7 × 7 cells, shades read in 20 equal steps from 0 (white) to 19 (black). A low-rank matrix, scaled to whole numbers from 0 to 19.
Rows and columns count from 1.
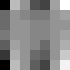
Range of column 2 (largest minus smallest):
3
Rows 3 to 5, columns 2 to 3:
8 8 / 8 8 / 7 8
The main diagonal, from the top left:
19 8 8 9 11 8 1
